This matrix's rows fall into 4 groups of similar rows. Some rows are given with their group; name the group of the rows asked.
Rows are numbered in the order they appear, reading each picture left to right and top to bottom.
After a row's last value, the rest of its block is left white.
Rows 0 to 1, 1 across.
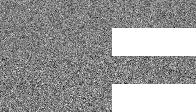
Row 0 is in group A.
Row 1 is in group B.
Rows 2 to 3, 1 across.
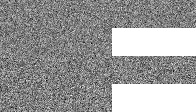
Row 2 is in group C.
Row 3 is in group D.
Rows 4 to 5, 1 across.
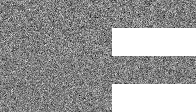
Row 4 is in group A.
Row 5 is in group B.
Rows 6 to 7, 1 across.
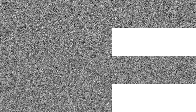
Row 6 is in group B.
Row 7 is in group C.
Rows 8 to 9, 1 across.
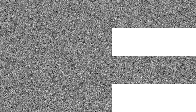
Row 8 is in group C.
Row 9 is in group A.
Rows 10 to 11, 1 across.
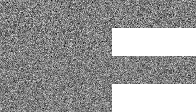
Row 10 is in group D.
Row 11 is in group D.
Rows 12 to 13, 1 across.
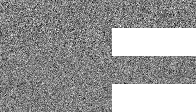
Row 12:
D
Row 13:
B
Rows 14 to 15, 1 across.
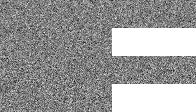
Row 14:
B
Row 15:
D
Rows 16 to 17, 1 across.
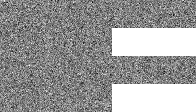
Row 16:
D
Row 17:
A
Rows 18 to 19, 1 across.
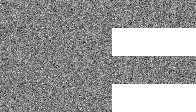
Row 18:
B
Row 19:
B
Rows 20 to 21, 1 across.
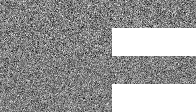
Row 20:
A
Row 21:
C
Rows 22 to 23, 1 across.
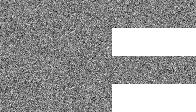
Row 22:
C
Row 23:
D
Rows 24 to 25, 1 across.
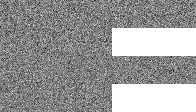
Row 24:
C
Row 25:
D
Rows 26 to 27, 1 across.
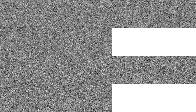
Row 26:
B
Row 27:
A
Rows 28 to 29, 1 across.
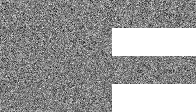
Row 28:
B
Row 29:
D
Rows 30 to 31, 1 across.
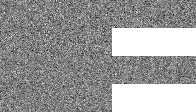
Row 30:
A
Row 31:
B
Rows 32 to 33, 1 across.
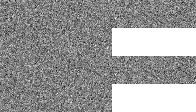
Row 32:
C
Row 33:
C
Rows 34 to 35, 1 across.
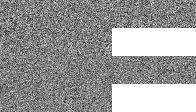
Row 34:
C
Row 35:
D
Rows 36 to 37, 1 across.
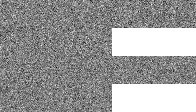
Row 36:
B
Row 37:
D
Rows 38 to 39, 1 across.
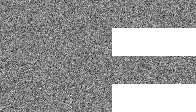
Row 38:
A
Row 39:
D
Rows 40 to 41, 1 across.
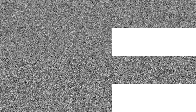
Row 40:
B
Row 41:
D
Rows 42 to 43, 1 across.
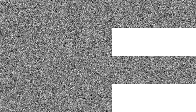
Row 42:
D
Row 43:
C
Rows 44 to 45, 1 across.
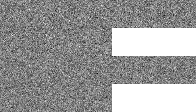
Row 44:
A
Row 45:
A
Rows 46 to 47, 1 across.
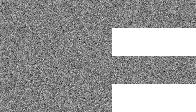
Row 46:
B
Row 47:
C
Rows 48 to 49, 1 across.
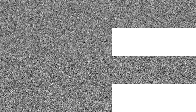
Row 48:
C
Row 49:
A
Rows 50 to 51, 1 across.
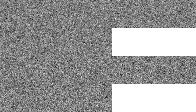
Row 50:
C
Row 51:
A
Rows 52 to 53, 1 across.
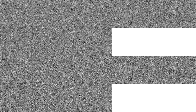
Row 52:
B
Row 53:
B
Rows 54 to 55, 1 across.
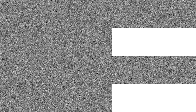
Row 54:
D
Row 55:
B
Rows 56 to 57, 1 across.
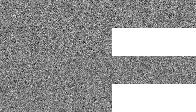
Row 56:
B
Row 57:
D
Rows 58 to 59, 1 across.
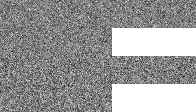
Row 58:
A
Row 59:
C
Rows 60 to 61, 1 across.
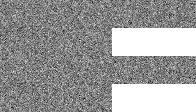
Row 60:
B
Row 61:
B
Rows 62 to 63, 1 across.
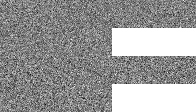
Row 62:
D
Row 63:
C
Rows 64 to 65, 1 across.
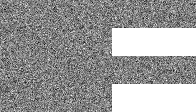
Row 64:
B
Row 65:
D
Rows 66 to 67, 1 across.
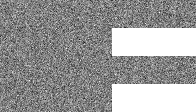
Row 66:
B
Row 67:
C
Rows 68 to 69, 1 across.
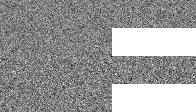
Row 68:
A
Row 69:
B
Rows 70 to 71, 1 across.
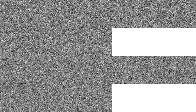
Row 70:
A
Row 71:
B
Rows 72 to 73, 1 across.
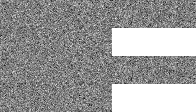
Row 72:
B
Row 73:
B
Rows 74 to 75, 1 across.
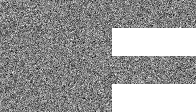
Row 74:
D
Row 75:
C
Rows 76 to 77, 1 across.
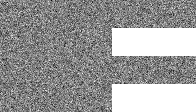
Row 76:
D
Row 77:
B
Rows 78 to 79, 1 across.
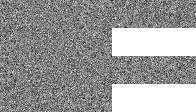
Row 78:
B
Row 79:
C
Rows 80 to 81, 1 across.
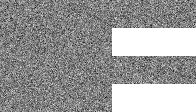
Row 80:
C
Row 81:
A
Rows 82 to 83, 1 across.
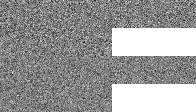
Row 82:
C
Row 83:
C
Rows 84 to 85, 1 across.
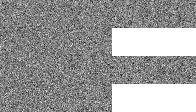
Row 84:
B
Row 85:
A
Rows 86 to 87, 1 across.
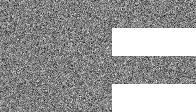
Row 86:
C
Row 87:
B
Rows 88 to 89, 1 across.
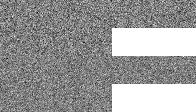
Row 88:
C
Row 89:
D
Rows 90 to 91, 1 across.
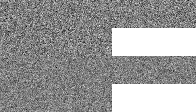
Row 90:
C
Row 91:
D
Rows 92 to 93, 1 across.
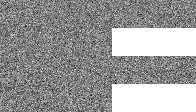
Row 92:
D
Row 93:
C
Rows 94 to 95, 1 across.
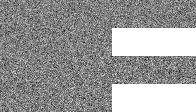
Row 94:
C
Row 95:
B
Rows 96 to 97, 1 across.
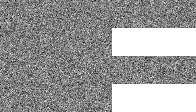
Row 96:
C
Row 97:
A
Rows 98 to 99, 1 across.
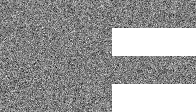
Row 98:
B
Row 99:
D
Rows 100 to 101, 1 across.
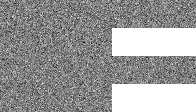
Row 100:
C
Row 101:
B
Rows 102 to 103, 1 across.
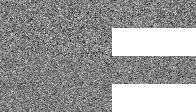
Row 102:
A
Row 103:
B
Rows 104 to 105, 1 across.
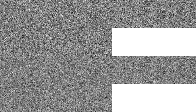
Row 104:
A
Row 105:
A
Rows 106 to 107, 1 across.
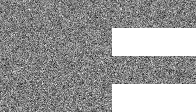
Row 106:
A
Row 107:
B
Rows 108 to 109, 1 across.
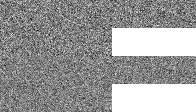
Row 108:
A
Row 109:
B
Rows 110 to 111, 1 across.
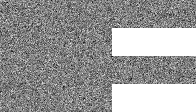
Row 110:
D
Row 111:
B
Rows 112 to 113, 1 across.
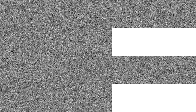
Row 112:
A
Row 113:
D
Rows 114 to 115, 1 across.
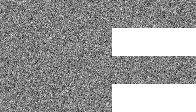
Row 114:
A
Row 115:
C
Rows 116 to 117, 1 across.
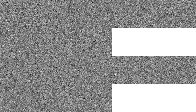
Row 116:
D
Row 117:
C
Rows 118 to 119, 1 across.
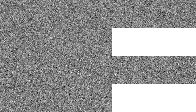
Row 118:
A
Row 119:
C
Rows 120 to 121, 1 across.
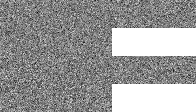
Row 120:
C
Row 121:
D
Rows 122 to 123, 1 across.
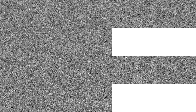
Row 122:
A
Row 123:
A
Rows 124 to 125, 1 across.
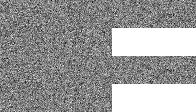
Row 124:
D
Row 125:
D
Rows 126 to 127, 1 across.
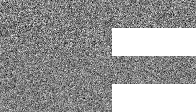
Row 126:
D
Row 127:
C
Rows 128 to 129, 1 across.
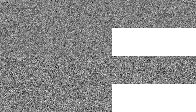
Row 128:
D
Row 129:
A
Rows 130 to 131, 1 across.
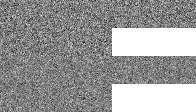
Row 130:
C
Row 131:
B
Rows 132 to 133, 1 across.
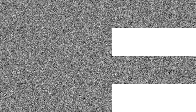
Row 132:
B
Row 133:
B
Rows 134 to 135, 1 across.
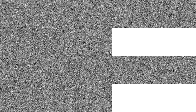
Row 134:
B
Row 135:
D
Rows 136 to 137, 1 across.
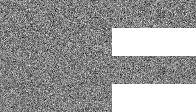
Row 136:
A
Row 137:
A
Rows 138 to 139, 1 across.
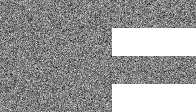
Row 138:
A
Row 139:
C
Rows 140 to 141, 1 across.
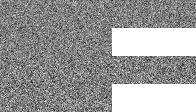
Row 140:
B
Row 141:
A
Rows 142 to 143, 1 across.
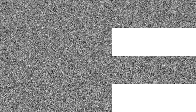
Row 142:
B
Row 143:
A
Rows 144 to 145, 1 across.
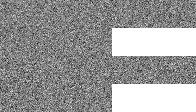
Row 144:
B
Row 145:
D
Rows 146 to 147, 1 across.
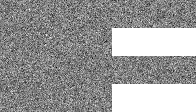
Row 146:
A
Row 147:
D
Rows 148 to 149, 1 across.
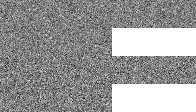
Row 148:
A
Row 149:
C
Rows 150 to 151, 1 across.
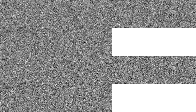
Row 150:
B
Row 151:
B
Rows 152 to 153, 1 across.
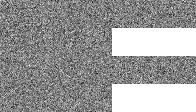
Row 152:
D
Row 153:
A
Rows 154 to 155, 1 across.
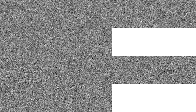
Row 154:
A
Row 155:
D
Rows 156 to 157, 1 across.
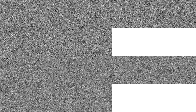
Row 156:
A
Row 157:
D
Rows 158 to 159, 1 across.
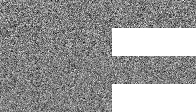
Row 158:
D
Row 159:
C
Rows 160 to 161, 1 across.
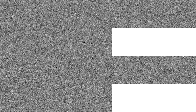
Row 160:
C
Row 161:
D
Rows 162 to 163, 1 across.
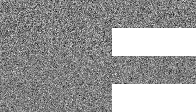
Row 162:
D
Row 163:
B
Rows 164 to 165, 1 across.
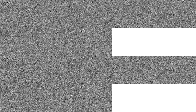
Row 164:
D
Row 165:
D
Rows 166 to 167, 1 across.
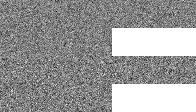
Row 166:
D
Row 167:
B
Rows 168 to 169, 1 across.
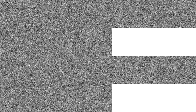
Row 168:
D
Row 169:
A
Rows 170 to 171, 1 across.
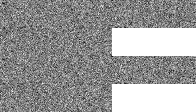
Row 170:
B
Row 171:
B
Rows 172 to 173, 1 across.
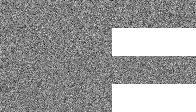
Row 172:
B
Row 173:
D
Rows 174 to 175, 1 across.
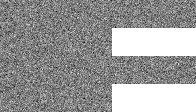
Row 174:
C
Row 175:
C
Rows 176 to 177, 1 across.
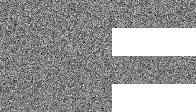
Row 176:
C
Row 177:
D
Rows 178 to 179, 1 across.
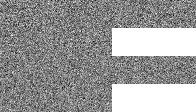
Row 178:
D
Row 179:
C
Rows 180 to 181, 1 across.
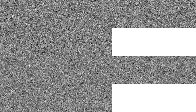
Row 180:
C
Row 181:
A
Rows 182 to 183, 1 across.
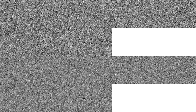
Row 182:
C
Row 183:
C
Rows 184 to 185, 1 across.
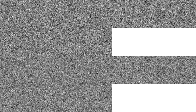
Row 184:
A
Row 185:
A
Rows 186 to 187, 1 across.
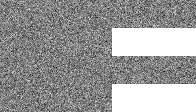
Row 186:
A
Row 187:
C
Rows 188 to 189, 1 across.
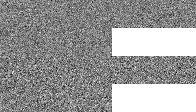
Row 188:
D
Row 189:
C
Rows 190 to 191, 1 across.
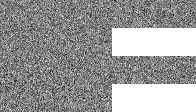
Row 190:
A
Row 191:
C
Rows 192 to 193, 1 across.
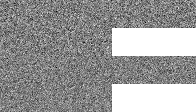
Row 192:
C
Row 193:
D
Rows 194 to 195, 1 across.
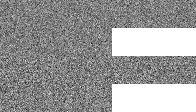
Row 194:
C
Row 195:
D
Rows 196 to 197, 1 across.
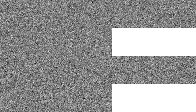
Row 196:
D
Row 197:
C
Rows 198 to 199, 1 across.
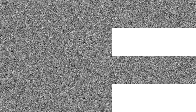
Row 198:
B
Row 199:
C
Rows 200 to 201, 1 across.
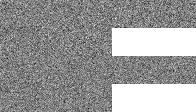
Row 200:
B
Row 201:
D
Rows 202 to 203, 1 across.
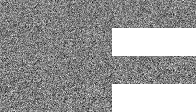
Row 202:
D
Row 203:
D
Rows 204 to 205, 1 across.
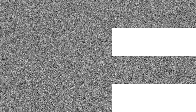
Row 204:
C
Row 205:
B
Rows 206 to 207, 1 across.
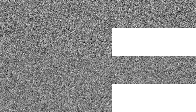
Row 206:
C
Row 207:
C
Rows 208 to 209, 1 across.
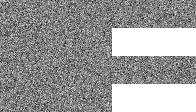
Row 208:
D
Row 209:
C
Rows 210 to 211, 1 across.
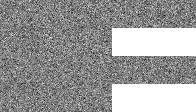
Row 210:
A
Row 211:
B
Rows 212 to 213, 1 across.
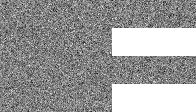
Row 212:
B
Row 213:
A
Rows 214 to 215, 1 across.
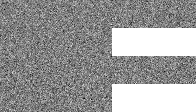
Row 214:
B
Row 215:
C
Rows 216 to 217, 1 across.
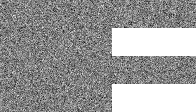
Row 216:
B
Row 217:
C
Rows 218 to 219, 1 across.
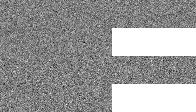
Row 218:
C
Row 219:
B
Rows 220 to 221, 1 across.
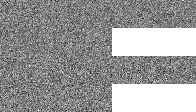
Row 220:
D
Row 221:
A
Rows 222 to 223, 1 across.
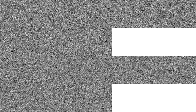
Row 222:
A
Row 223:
D
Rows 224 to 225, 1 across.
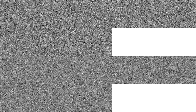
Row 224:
C
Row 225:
B
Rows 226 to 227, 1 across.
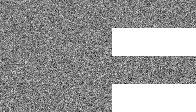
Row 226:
A
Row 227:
B
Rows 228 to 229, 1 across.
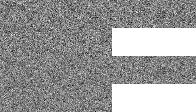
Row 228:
A
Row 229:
A
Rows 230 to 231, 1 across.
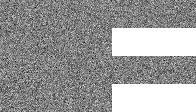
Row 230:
C
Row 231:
D
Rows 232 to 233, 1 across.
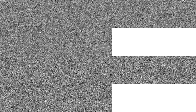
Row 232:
D
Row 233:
A
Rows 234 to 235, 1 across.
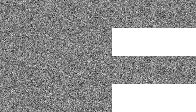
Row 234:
A
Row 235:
A
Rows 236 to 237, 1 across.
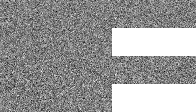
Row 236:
C
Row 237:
C
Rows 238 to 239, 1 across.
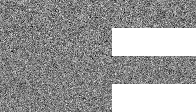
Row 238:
A
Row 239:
B
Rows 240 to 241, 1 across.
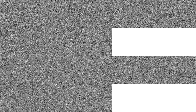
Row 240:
D
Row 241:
B
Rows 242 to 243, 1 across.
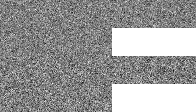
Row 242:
A
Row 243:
A
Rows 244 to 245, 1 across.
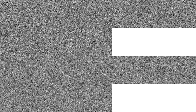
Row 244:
D
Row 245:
A
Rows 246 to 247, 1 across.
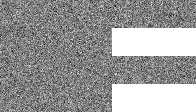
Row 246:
B
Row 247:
C
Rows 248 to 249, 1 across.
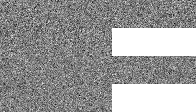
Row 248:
D
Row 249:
B
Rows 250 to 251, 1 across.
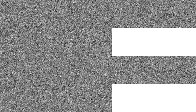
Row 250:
D
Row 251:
C
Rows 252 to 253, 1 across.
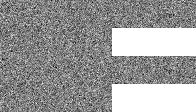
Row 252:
D
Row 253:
B
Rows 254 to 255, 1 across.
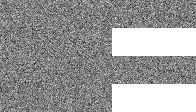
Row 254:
B
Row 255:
D
